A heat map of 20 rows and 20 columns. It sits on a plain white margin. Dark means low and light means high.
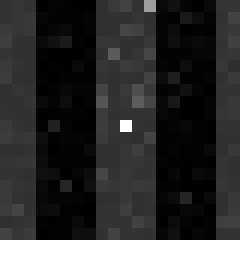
Upright stripes repeat 2 times across the table. Values change most from cell to cell in the centre. There is no overall slope. Overall the values sit about 10% of the way up the scale.
